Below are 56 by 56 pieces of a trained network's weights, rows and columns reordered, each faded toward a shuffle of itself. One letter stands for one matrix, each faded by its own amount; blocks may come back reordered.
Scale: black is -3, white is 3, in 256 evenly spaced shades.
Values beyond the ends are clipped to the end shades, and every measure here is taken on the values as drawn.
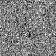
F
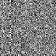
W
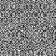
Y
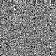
W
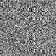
W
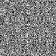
W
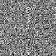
W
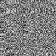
Y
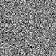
W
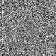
W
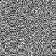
Y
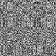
Y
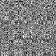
Y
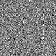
W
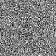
F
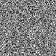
F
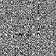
W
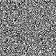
F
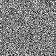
F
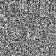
F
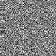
W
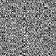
W
